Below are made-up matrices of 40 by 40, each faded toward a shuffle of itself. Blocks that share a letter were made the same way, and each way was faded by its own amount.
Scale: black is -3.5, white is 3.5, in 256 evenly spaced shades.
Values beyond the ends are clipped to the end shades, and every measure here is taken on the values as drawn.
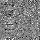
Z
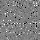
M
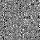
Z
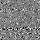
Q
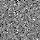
Z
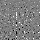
M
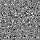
Q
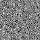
Z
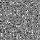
Z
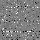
M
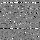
Q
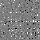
M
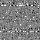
Q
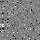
M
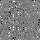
M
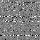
Q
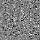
Z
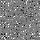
M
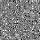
Z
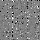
M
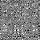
Z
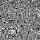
Z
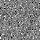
Z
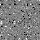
M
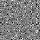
Z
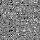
Z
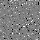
M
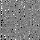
M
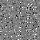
M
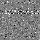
Q
